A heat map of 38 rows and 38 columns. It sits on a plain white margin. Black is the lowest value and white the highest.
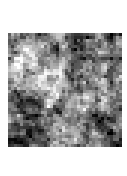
The halves do not mirror each other. The field is mottled with small blotches. The ninth with the highest average is the top left. On average the colour sits 50% of the way up the scale.
